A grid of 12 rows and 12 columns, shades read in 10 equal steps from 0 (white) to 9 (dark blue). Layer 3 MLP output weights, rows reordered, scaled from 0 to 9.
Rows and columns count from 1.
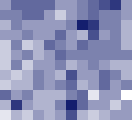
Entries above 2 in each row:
12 11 12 12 10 11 10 11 11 10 11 9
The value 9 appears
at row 3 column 8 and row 11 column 7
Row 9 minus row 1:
-2 -3 -3 -1 -2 1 2 -2 -2 -1 -4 1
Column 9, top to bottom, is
6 6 8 7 5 5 5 4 4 1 4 2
